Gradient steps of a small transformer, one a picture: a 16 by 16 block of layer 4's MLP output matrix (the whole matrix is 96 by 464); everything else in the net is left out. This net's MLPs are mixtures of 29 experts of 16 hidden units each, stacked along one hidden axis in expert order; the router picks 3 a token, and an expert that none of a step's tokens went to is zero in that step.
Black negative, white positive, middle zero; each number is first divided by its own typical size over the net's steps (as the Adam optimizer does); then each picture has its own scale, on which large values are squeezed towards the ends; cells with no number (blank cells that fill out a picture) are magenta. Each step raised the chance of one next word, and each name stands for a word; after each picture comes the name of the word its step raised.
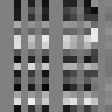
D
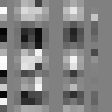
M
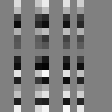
D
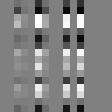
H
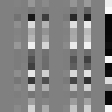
H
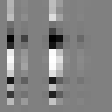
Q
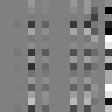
Q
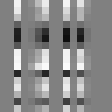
M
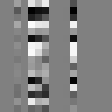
H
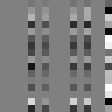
Q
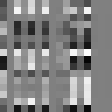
M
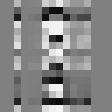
H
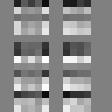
Q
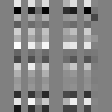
D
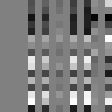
D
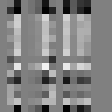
D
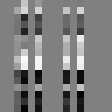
M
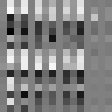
M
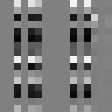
H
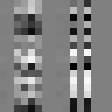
M
